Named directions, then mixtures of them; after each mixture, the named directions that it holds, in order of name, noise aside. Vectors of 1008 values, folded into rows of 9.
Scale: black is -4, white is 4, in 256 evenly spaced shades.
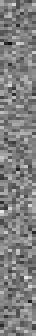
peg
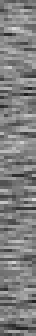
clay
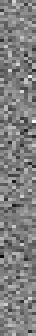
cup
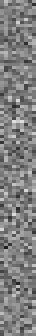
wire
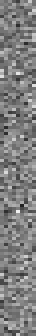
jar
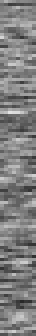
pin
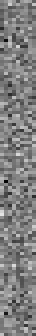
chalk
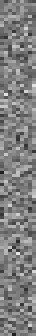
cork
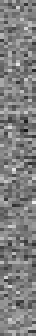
cup, pin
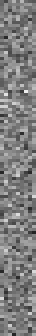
cork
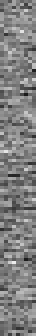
clay, cup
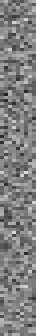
cork, jar, wire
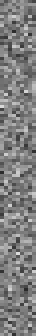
cork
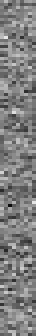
cork, pin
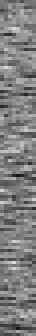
clay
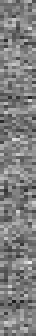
chalk, jar, pin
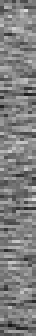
clay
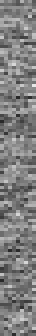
cork, jar, pin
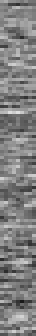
pin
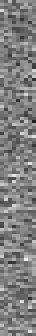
clay, cup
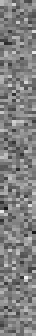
peg, wire
